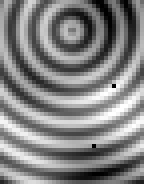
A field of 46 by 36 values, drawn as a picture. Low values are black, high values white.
Concentric rings centre on the top middle. The top right is the ninth with the lowest average. The middle right is the ninth with the highest average. Two lone cells stand out, each far lower than its neighbours.
